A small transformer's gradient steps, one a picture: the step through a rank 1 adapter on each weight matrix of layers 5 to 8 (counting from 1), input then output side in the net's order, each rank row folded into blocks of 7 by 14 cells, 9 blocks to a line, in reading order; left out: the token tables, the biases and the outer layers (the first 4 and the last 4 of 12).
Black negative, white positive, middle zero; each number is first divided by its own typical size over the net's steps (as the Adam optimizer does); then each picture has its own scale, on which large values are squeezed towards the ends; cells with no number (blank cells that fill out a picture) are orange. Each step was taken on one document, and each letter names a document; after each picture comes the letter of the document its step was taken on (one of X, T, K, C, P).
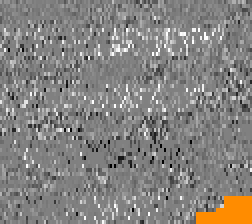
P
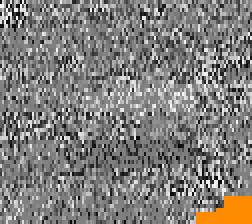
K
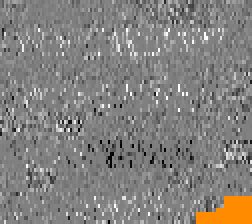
P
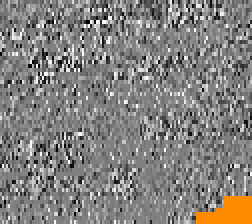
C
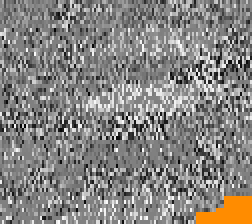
K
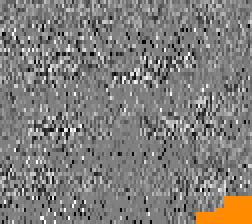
C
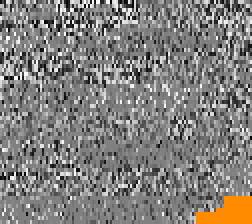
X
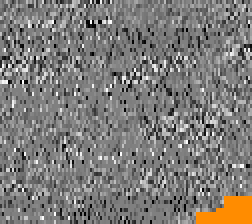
C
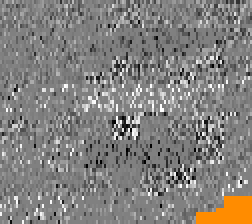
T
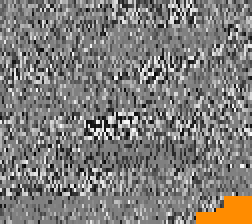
X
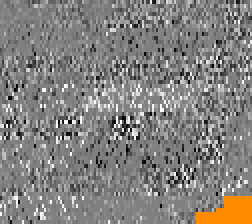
T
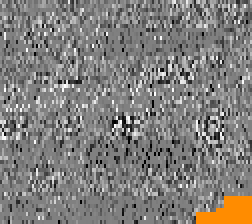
T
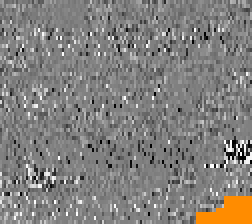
P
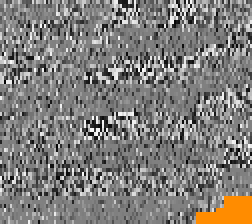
X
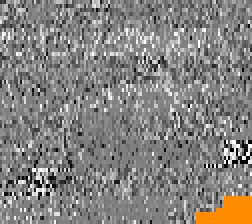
C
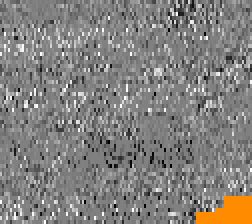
P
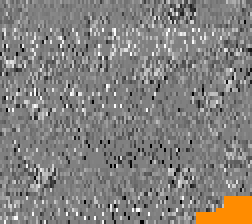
P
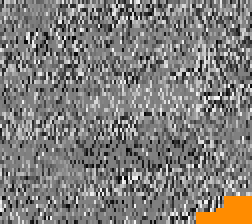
K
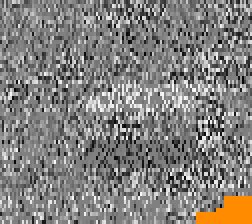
K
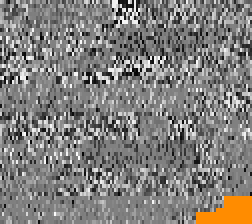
X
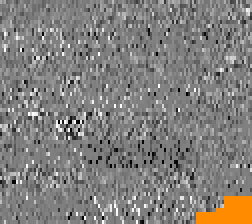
P
